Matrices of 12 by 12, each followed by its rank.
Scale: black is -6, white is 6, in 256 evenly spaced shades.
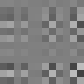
one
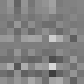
two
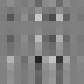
one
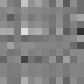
two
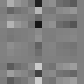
one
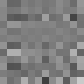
two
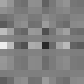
one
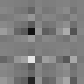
one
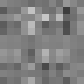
two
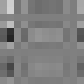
one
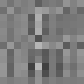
two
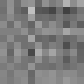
two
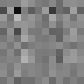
two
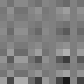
one
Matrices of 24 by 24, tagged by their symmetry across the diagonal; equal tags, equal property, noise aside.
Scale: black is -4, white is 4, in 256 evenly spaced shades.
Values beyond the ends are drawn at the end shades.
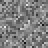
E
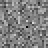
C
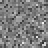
E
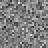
C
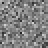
E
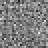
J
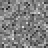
E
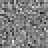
J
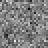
C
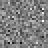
J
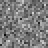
C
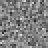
J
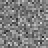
C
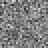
J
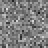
C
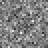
E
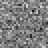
C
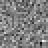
J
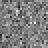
C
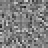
J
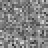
E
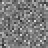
E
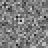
E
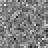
E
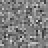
J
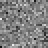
C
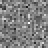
C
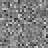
J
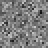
E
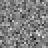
J
